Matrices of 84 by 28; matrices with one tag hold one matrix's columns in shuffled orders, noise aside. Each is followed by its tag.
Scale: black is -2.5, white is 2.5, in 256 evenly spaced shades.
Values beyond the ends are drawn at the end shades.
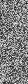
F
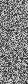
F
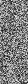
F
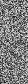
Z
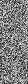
F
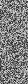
Z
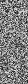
Z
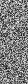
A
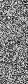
Z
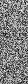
A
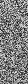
A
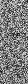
A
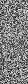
Z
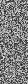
Z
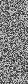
F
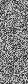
F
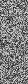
Z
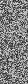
Z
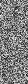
F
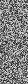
Z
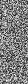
F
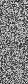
Z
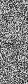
Z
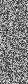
F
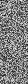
F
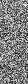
A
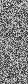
A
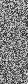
A
